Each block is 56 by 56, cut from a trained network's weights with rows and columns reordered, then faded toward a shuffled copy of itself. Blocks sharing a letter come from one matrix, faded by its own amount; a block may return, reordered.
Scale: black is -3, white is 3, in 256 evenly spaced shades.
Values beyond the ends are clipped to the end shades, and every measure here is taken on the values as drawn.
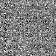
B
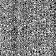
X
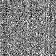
X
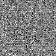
B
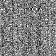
X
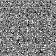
B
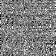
B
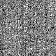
X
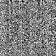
X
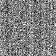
X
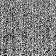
X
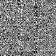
B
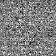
B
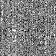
X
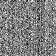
X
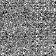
B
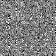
B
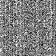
X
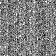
X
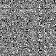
B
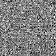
B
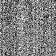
X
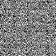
B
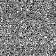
B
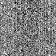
X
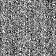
X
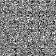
B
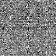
B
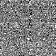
B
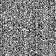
X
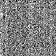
X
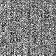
X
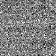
B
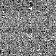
B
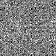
B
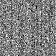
X
